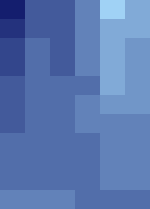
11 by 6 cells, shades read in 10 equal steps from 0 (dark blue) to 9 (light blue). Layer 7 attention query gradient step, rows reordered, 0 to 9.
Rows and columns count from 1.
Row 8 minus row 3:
2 0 1 -1 -2 -1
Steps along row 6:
up same up up same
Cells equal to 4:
24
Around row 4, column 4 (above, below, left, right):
5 4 3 7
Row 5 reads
3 4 4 4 7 6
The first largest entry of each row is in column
5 5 5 5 5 5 4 5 5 5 1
